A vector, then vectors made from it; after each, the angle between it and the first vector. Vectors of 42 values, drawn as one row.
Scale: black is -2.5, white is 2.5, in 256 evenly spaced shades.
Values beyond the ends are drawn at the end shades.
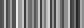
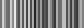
orthogonal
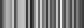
orthogonal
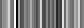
partly opposed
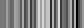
partly aligned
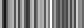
orthogonal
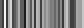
partly aligned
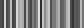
nearly parallel
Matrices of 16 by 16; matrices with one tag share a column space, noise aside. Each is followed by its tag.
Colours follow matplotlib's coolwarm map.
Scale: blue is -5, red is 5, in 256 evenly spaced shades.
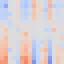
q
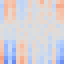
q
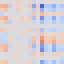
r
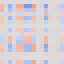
r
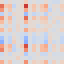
r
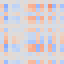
r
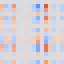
r
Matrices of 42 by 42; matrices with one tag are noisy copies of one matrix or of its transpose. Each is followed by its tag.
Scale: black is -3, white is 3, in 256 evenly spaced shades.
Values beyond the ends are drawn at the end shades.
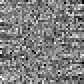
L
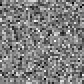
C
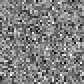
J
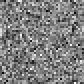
C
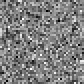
C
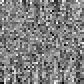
L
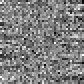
L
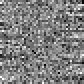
L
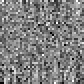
L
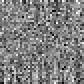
L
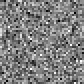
C
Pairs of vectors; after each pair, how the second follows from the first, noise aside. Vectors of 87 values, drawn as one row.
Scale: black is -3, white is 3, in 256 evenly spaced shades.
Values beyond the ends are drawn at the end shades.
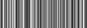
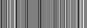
partly zeroed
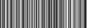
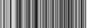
shuffled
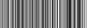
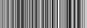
copied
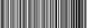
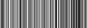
copied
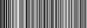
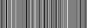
partly zeroed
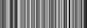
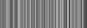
shrunk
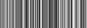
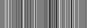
partly zeroed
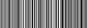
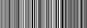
copied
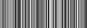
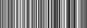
sign-scrambled
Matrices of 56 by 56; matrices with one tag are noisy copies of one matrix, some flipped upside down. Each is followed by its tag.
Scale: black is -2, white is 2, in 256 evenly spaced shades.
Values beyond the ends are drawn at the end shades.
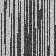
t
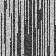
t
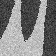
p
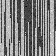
t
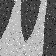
p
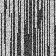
t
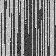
t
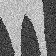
p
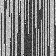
t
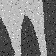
p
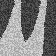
p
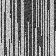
t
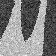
p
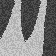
p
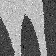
p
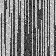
t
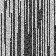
t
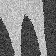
p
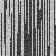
t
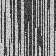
t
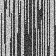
t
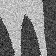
p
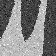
p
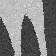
p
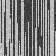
t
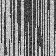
t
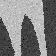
p
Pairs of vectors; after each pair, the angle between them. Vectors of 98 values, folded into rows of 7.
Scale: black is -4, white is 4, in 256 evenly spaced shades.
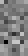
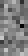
orthogonal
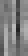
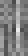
nearly opposite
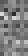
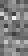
nearly parallel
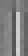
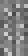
partly aligned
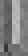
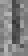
nearly opposite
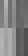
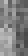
nearly parallel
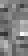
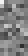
partly aligned
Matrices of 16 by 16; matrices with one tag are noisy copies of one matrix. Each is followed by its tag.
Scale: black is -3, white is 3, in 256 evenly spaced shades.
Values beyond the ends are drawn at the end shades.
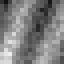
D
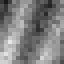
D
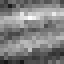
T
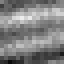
T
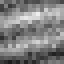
T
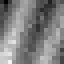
D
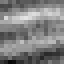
T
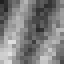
D
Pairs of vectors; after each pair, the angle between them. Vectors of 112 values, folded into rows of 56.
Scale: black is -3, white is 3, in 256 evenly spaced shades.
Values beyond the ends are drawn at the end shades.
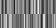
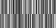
partly aligned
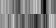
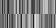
partly opposed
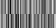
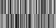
nearly parallel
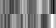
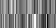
orthogonal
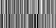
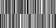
partly aligned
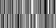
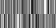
nearly opposite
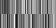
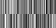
orthogonal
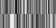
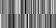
partly opposed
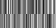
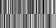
nearly parallel
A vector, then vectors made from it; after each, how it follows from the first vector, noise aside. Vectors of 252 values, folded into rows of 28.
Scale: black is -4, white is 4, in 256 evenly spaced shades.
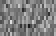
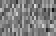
wrapped around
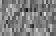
reversed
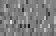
partly zeroed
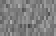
shrunk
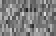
reversed
